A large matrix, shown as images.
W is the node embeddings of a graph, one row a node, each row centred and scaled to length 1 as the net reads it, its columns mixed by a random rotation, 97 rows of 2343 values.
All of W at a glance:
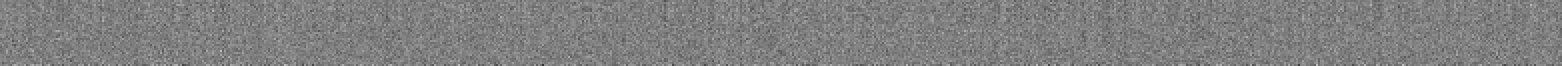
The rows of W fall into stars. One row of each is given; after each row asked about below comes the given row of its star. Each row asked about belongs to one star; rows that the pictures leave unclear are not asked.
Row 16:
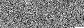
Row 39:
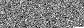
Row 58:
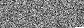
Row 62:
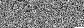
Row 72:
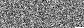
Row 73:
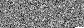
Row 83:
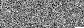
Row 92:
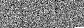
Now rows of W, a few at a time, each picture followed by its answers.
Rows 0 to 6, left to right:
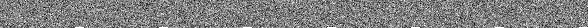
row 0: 73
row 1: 83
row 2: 39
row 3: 58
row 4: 62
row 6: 62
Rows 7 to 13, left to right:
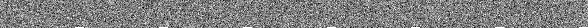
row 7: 72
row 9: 92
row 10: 73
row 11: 62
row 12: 92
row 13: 73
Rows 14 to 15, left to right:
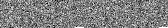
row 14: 92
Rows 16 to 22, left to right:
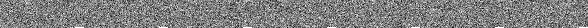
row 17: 39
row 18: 83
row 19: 62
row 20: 58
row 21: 83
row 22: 39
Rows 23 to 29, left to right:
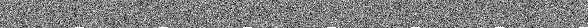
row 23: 39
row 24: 16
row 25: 83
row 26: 62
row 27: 83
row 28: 83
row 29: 73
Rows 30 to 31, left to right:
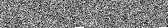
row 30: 72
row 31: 16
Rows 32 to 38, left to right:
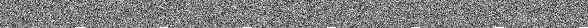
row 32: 73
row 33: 58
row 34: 16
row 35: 92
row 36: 62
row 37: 39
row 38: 62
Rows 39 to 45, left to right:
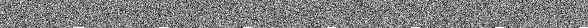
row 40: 58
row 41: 73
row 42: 58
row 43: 62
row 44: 73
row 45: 73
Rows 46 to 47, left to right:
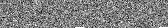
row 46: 58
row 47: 58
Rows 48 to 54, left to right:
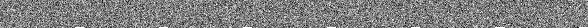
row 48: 83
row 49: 73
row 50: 16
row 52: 83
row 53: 62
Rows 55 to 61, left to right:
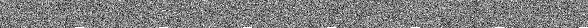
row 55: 83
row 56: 58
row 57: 58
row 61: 73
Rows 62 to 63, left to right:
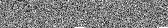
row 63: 39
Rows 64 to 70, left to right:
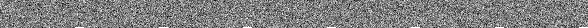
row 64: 83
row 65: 62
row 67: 92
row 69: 62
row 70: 83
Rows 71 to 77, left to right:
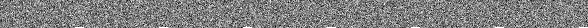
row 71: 58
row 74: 39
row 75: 16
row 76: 39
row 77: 39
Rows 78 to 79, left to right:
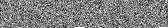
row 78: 92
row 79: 16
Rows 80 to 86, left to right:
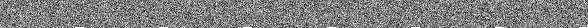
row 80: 72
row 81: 39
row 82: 16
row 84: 58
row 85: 73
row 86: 58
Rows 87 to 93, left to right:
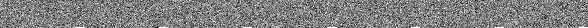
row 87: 72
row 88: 73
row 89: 39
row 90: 83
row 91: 73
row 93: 16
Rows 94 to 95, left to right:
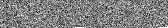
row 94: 72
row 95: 58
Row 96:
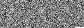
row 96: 39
